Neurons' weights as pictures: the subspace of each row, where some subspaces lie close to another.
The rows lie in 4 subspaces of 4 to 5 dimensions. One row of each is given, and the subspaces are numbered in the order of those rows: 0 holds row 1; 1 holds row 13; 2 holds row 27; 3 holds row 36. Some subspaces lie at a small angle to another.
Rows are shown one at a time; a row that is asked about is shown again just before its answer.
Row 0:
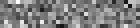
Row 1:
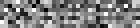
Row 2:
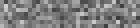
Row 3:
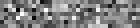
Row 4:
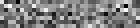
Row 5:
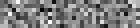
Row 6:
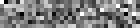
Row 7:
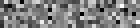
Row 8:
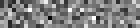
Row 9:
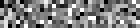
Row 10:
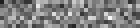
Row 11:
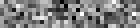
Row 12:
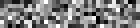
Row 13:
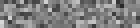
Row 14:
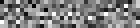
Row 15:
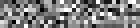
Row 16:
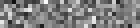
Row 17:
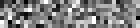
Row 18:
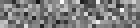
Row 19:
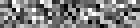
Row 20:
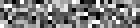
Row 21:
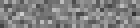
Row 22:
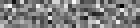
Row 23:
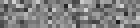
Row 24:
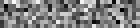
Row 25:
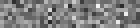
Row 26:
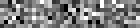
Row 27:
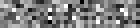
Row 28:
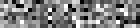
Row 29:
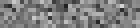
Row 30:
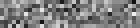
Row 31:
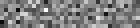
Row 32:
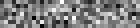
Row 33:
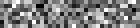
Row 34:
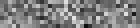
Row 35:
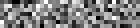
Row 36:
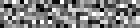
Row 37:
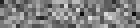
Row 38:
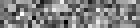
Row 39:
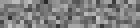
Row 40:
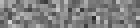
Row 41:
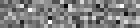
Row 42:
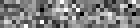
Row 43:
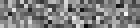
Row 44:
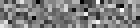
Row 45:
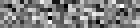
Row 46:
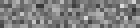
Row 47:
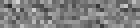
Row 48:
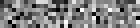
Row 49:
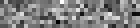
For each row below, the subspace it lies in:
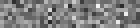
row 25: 2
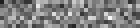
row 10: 3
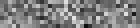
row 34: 1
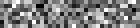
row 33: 0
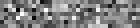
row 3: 0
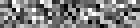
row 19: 0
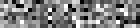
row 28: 2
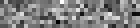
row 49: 3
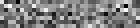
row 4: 0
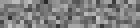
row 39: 2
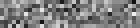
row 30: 1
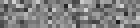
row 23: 2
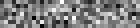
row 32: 0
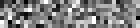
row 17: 1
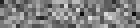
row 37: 3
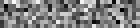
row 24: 2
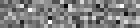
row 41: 2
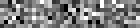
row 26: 0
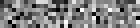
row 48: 1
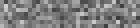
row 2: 2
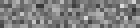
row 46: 0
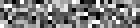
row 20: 3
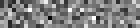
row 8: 1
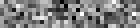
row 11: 3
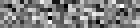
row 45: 3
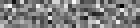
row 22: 3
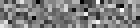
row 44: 3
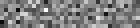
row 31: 0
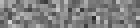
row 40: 1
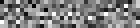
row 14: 0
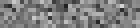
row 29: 3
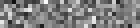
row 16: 1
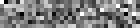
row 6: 0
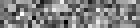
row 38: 0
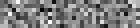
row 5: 2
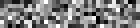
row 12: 2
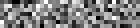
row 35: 3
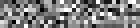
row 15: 2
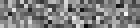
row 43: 1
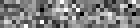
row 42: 2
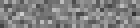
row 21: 3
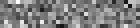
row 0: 2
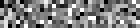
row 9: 1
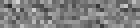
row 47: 0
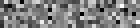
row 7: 1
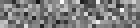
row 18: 3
